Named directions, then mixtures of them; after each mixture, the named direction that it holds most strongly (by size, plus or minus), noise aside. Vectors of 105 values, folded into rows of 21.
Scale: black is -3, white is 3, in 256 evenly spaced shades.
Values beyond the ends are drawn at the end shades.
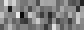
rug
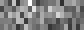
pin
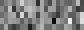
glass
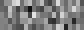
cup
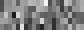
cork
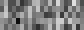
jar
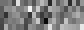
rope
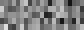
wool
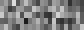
wool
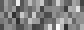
cup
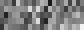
rope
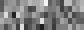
cork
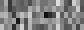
jar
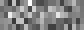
pin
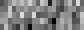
glass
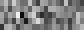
rug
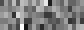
cork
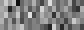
rope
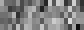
cork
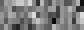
glass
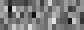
glass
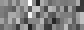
glass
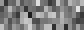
rug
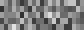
glass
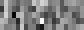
cork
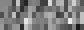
cork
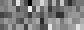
pin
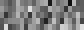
rope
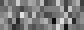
cup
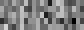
wool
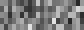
glass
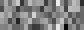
cup
